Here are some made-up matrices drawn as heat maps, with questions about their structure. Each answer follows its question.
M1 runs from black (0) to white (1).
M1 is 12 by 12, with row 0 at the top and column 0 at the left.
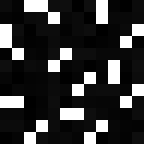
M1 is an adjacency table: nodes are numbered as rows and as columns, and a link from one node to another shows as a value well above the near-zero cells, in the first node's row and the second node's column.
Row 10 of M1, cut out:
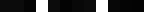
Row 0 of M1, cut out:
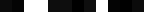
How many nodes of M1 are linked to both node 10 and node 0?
2
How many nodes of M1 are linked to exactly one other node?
0
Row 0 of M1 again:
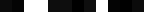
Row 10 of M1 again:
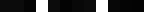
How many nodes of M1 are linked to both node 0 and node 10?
2
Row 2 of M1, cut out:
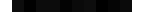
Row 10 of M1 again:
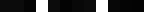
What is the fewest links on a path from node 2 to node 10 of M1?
3
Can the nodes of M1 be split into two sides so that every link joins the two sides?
yes
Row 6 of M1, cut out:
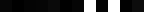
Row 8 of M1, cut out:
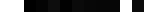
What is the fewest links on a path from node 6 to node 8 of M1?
5
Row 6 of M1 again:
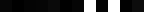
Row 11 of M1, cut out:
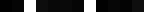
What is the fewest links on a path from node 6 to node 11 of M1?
2
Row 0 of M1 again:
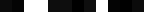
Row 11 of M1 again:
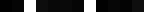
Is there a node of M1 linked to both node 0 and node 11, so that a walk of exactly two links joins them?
yes
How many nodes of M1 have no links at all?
0
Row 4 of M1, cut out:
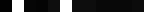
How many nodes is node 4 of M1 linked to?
2
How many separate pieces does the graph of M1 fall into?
1
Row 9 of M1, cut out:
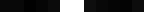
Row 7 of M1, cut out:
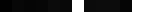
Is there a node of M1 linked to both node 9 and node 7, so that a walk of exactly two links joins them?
yes
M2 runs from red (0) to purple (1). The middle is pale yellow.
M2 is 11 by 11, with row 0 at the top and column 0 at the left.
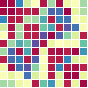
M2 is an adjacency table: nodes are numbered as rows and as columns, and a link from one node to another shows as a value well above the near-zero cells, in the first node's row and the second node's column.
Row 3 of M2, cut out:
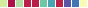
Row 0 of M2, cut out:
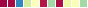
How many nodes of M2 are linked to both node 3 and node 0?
5
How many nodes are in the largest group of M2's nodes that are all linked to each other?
5
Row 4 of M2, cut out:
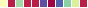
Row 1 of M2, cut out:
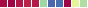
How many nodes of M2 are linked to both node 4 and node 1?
3
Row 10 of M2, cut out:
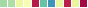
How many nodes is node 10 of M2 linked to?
8
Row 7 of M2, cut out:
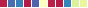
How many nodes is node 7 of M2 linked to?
7
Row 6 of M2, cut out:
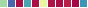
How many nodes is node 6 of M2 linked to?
5
